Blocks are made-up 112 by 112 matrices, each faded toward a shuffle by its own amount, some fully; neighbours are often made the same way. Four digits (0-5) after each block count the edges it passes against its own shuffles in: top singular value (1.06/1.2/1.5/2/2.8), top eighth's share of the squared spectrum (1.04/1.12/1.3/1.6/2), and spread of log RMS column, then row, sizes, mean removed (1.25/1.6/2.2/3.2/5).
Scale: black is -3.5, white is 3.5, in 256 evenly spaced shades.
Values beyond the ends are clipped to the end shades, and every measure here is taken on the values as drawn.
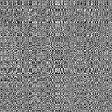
5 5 4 4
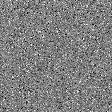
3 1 0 0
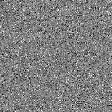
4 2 1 1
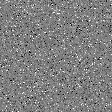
0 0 0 0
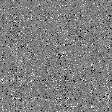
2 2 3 2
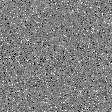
2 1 0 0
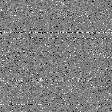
3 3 0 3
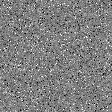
1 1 0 0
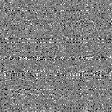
4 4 2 4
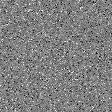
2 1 0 1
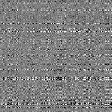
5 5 3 4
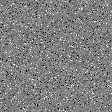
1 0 0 0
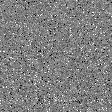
2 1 0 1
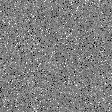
1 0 0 0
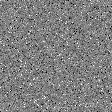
0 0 0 0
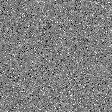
0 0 0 0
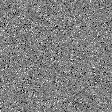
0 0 0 1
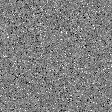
0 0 0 0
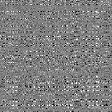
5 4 2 4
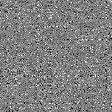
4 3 1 2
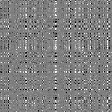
5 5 4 4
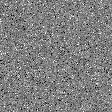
0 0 0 0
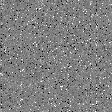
3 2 1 0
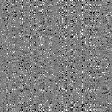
5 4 3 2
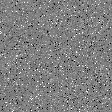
2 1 1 0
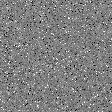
1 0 0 0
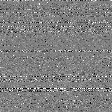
3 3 0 4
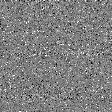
1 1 0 2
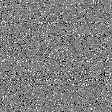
1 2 0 3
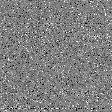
2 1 0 2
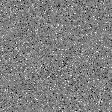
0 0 0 0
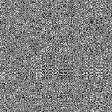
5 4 2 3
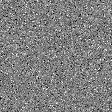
1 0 0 0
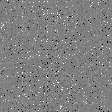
3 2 1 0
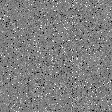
2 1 0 0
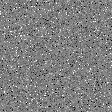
2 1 0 0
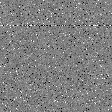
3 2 0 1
